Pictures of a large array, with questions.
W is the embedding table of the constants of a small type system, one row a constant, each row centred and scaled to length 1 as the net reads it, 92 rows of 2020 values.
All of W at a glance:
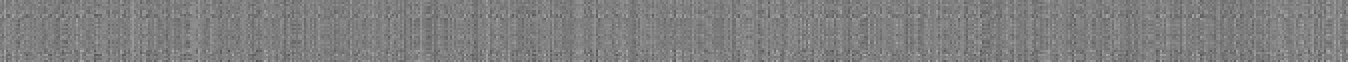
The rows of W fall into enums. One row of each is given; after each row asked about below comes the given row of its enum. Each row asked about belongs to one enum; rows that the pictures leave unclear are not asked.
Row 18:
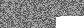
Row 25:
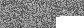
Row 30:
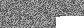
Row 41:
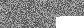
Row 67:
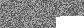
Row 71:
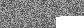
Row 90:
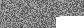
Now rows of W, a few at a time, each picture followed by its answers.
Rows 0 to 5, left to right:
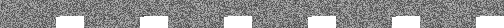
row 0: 90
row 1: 30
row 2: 25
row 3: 71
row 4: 18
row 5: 25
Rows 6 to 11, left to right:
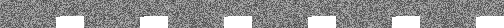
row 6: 67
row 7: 30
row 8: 41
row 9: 71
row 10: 18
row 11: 41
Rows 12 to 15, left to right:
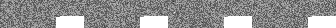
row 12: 18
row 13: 25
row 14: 41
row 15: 90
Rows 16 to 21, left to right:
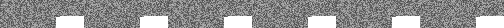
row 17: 90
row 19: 90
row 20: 18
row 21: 67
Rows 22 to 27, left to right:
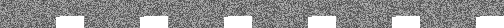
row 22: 71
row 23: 67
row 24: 67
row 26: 25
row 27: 18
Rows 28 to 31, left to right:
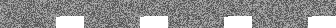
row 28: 41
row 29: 41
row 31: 18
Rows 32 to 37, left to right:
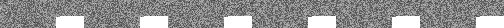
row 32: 41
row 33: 41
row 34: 67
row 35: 18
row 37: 18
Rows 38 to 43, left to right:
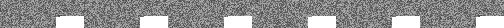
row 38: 30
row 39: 18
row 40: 67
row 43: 30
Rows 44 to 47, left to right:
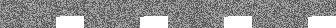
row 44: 25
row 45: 18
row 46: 41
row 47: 90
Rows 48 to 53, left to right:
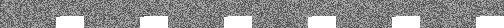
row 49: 30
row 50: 90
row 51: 41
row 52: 90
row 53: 25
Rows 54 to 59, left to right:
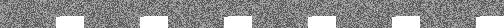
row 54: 41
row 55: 41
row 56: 18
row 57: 41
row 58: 90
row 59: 18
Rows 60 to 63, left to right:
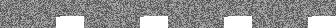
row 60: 30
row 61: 25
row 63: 18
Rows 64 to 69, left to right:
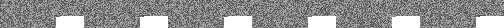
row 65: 30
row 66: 18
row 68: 41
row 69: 30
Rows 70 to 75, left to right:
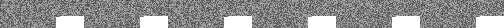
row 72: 18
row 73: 41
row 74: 90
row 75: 90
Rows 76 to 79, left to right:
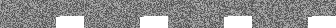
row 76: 90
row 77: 90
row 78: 25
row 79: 18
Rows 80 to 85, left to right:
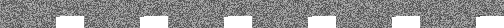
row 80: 25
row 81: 67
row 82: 67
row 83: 67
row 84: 90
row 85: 30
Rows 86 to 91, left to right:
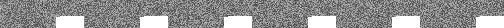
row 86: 41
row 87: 67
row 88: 30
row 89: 71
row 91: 90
